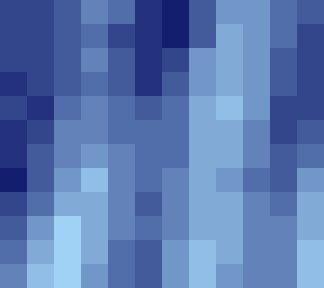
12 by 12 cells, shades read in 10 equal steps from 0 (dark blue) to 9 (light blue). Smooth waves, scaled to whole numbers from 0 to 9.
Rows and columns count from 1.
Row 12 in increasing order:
3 4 5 5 5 6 6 6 8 8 8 9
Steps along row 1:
same up up down down down up up same down down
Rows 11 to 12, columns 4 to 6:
7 4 3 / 6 4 3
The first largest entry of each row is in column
9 9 9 9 9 8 8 4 3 3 3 3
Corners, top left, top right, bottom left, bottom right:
2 3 5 8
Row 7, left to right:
1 3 5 6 5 4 4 7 7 5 3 4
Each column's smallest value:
0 1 3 4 2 1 0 3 6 4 2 2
